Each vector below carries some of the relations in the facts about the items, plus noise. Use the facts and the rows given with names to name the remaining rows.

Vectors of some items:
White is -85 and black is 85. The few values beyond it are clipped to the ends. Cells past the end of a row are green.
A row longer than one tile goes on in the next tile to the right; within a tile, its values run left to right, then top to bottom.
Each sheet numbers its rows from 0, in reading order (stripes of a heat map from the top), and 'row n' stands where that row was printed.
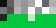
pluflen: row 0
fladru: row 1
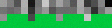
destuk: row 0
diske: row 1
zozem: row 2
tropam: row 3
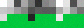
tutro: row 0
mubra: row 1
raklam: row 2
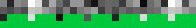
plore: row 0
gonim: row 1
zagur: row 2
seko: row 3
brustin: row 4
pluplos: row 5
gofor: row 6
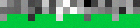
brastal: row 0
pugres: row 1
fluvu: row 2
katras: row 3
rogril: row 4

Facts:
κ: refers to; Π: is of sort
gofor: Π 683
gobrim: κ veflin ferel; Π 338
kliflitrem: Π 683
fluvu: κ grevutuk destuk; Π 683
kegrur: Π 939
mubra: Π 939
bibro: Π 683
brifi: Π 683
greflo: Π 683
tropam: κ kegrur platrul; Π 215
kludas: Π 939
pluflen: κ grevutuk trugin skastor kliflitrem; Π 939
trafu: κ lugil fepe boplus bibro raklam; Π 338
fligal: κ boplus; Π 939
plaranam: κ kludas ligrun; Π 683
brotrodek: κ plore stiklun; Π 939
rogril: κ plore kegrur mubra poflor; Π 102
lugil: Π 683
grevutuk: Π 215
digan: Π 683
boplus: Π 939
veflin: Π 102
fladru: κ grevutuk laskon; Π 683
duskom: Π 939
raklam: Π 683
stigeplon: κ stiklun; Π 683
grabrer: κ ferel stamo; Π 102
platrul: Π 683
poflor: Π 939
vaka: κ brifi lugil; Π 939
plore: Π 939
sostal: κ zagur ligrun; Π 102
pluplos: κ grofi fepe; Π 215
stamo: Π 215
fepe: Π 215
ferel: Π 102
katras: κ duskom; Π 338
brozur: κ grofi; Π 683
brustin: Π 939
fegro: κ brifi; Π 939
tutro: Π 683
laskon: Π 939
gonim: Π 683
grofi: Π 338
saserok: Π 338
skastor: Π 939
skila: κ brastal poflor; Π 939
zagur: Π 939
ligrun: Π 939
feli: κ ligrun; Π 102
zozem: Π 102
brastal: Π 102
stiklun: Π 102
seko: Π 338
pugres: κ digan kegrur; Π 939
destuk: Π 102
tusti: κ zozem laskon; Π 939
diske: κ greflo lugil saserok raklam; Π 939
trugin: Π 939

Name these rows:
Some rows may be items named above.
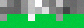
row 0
brastal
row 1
brozur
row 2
stiklun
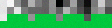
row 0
stigeplon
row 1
brastal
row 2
trafu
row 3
vaka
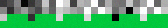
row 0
tropam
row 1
skila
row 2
kliflitrem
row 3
fladru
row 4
ligrun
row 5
fladru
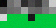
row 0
pluplos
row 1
laskon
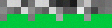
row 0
feli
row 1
feli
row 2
grevutuk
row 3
stiklun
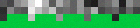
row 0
boplus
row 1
plaranam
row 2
veflin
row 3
grofi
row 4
kegrur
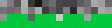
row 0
destuk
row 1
saserok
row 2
fepe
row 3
grabrer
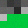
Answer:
stamo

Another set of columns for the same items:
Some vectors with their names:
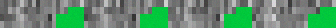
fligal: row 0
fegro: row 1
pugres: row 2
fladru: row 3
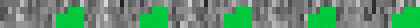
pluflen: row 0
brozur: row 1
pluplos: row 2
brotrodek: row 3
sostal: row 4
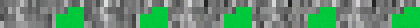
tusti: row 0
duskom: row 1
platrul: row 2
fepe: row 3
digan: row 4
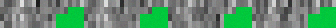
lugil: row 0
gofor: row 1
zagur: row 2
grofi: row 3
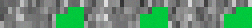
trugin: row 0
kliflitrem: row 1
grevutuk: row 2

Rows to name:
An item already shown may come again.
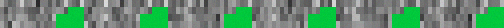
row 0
tropam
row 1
grevutuk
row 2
fligal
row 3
zozem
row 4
tusti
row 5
ligrun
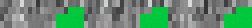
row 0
fluvu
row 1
seko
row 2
plaranam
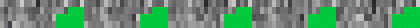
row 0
tropam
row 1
plore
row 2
stiklun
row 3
fligal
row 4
grabrer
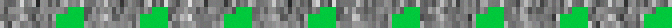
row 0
fepe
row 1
destuk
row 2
kliflitrem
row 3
brastal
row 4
pluflen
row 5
boplus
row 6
kegrur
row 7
stamo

